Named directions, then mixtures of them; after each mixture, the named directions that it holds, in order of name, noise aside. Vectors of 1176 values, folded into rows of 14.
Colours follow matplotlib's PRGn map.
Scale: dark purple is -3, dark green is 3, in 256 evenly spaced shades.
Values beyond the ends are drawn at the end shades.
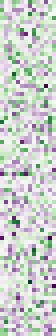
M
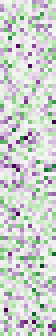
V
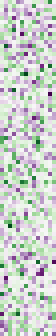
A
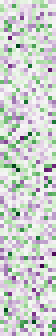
V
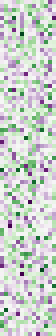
A, M, V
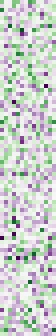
M, V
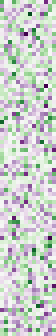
M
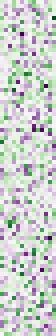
A, M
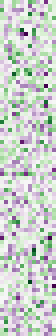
M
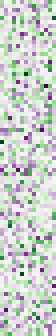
A, M, V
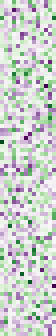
A, M, V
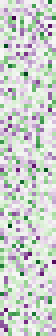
A, V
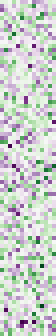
V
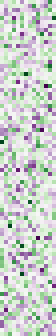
A, M, V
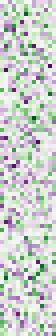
A, V
